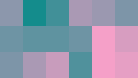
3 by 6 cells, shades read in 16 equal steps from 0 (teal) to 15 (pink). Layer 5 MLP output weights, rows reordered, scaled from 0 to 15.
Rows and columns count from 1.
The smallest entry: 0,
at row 1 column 2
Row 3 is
7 10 12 4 15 14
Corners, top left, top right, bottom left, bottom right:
8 7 7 14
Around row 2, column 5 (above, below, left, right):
9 15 6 13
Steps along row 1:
down up up down down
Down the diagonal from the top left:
8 5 12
